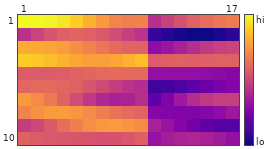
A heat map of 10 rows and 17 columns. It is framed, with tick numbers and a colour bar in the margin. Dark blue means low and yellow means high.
Ninth with the highest average: top left. Seam: vertical, 60% of the way across, the left part higher. Roughest part: top right. Average level on the scale: 50%.
